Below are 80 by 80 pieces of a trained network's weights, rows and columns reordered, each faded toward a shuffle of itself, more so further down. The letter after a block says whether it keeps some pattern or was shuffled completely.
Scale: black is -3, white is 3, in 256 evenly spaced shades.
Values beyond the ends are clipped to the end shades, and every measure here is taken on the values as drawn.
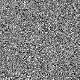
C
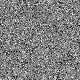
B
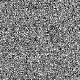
C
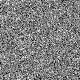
B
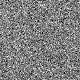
B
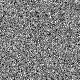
B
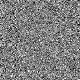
C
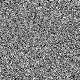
C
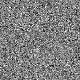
C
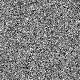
B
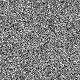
B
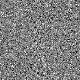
C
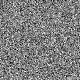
B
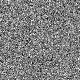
B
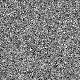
B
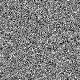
C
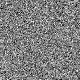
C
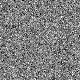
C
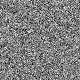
B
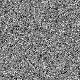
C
